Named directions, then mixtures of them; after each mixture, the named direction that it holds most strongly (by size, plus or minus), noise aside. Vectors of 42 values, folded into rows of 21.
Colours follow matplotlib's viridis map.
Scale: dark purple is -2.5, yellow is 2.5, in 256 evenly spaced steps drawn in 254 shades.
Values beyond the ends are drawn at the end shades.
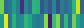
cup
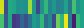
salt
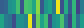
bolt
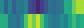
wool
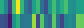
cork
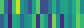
cork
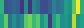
wool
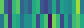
cup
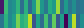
salt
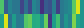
cup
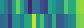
cork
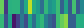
salt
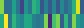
cup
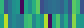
cup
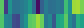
wool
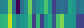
cork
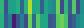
bolt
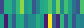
cup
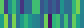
cup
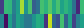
cup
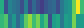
wool
